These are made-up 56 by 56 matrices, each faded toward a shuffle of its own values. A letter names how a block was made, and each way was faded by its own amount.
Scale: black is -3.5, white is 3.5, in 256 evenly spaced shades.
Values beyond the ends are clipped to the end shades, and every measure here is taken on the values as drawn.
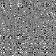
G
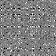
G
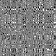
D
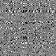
G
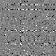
G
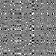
D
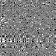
G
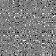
G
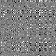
D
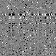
G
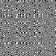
D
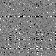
G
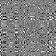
D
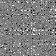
G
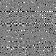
G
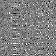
G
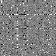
G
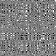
D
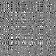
D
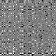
D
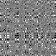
D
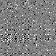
G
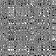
D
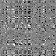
D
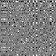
D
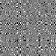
D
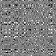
D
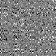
G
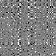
D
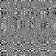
D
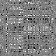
D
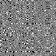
G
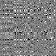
D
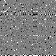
G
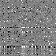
G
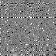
G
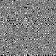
G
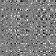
D
